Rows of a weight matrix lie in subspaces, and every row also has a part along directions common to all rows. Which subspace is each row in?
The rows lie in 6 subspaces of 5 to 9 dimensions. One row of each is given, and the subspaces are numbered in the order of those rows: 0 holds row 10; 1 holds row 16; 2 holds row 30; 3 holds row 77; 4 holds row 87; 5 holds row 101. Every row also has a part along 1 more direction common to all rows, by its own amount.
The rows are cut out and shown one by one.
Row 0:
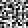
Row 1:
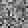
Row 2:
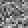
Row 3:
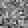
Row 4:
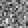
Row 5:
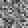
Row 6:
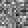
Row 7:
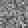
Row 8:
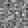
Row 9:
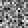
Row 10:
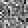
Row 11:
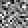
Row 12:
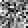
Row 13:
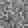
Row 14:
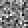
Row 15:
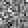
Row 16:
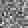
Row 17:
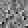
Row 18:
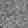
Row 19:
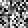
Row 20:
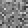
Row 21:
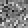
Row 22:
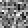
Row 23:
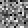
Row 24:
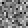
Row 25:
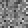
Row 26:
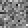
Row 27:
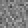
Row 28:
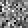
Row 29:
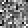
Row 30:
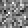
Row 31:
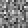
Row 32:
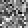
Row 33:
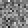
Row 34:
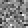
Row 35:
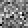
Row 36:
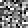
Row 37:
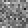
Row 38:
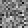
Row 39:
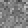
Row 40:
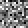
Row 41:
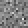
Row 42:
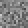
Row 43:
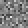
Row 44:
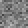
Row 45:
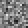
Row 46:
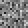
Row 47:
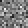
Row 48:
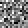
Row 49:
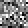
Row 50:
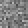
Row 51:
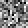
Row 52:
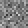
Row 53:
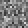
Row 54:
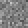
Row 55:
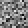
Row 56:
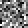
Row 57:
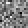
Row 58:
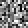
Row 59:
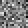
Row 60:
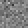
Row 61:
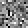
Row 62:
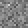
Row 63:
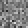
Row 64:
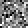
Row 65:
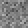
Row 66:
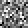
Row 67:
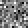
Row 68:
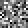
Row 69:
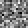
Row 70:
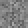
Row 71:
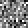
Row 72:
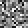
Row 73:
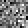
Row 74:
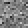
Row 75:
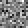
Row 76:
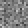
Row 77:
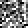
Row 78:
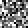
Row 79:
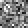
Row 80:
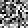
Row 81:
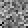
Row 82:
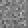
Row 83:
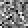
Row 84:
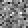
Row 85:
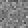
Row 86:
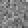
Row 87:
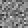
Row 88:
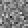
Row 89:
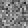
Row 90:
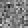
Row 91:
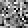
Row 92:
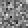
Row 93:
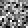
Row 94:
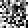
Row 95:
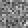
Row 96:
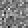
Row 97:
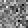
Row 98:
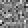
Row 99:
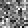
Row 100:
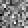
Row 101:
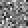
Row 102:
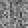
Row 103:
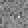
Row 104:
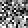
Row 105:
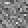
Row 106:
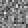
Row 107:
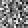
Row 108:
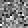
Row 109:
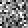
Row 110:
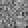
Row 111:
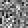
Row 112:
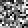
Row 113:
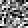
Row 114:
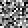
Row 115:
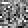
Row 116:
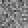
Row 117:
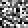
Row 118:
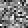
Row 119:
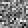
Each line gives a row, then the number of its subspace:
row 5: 4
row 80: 4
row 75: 2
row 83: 2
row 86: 4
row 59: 1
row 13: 5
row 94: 1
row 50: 3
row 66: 3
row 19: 1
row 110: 3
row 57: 0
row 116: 2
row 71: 3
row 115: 0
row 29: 4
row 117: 5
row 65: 2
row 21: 2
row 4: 5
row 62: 2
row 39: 0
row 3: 1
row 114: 2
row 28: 2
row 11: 0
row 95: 4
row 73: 1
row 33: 4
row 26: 4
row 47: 1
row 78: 2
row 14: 5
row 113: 4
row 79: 5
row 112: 0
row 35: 1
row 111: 4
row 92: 5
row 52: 2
